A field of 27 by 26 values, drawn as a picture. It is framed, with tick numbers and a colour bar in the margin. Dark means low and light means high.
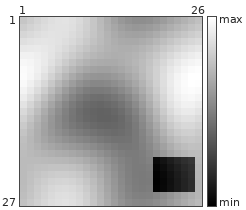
Overall the values sit about 70% of the way up the scale. Neither half mirrors the other. There are no regular stripes. The ninth with the lowest average is the bottom right. In the bottom right lies a patch that is lower than the rest.
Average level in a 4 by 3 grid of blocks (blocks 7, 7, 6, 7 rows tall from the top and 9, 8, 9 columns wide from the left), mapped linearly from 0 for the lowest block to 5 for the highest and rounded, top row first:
534 | 425 | 313 | 430
